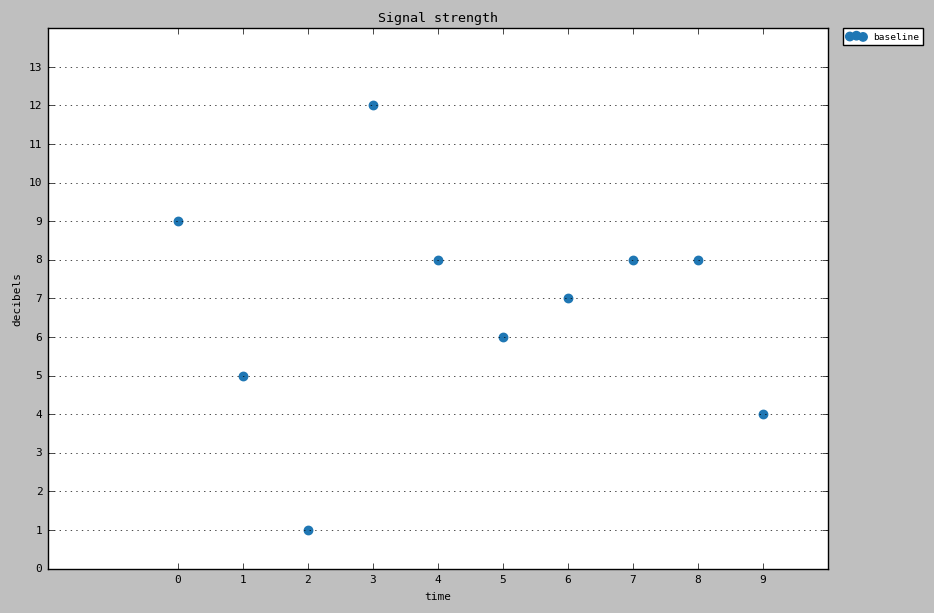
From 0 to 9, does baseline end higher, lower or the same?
lower
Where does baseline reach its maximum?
3
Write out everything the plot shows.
Title: Signal strength
x-axis: time, ticks 0 1 2 3 4 5 6 7 8 9
y-axis: decibels, ticks 0 1 2 3 4 5 6 7 8 9 10 11 12 13
Legend: baseline
Values:
baseline: 9 5 1 12 8 6 7 8 8 4
